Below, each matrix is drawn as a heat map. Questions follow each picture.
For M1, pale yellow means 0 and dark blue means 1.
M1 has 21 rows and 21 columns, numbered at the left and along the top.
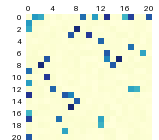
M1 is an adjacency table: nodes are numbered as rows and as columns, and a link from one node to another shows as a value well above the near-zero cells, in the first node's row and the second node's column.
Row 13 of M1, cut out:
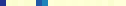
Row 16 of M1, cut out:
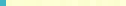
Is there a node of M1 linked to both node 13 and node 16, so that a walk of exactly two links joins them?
yes
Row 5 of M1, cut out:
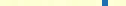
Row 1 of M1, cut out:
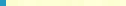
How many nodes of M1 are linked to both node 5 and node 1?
0
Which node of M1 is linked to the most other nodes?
node 0
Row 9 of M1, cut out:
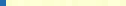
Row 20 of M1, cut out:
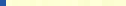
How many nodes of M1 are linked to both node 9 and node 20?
1
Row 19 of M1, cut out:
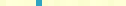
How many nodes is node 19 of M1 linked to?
1
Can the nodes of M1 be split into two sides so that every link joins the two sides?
yes
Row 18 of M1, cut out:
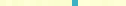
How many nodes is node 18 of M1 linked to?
1
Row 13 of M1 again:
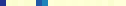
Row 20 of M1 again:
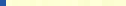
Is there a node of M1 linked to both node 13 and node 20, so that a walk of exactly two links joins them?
yes
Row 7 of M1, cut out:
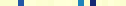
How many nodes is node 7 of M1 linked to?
3
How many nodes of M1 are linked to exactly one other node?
12
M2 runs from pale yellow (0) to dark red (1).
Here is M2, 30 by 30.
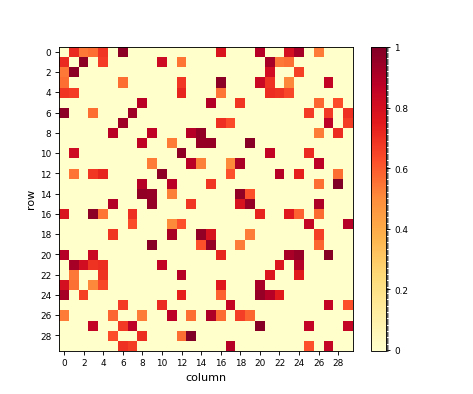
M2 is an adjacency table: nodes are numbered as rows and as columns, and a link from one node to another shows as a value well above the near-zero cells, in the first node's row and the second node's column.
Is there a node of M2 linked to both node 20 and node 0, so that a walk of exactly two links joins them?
yes
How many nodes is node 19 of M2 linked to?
5
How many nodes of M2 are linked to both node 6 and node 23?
2
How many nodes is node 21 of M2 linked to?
7
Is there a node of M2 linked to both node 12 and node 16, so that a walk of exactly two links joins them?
yes
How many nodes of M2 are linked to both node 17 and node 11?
0
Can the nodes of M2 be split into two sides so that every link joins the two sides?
no
